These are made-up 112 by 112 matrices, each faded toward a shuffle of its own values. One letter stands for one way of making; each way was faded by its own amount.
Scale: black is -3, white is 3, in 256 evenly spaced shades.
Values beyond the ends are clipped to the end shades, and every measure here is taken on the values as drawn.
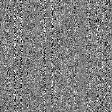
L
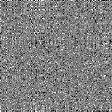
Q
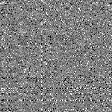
Q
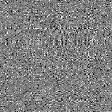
Q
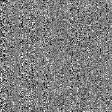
L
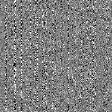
L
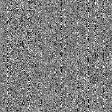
L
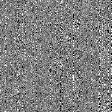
L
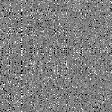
Q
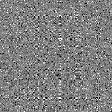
Q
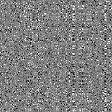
Q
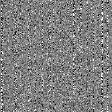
L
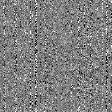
L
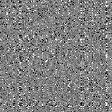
Q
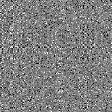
Q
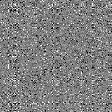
Q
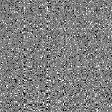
Q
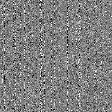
L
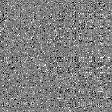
Q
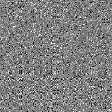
Q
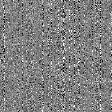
L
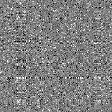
Q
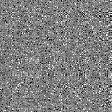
Q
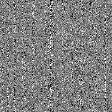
L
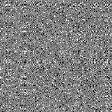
Q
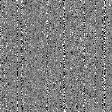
L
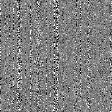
L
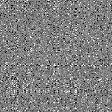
Q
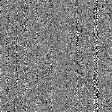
L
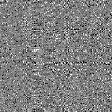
Q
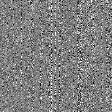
L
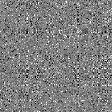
Q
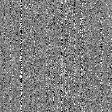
L
